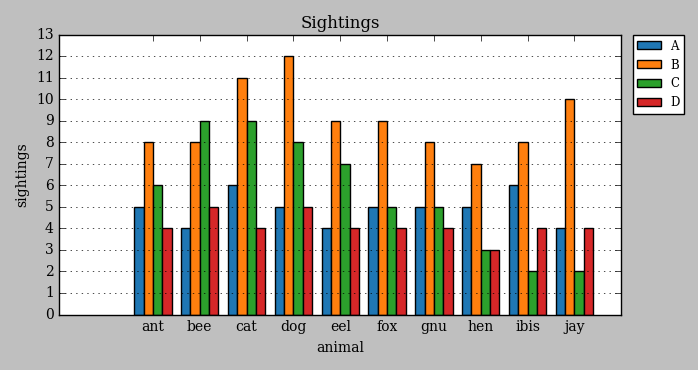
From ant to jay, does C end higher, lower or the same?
lower
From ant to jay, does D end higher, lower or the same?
the same
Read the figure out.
Title: Sightings
x-axis: animal, ticks ant bee cat dog eel fox gnu hen ibis jay
y-axis: sightings, ticks 0 1 2 3 4 5 6 7 8 9 10 11 12 13
Legend: A, B, C, D
Values:
A: 5 4 6 5 4 5 5 5 6 4
B: 8 8 11 12 9 9 8 7 8 10
C: 6 9 9 8 7 5 5 3 2 2
D: 4 5 4 5 4 4 4 3 4 4
